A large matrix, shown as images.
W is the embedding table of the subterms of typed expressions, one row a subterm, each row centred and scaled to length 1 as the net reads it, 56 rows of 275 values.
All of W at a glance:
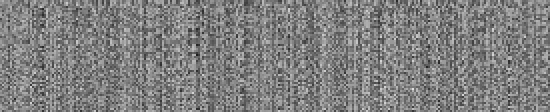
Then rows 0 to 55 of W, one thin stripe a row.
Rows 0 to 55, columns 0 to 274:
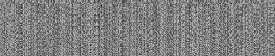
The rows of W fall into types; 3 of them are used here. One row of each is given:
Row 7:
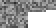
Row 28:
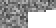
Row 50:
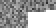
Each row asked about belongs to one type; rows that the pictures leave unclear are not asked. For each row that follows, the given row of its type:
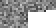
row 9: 28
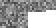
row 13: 7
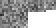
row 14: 28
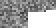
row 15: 28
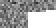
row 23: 50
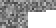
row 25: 7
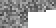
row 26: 28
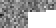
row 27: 50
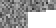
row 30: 50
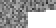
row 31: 50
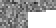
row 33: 7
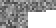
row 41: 7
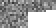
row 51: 28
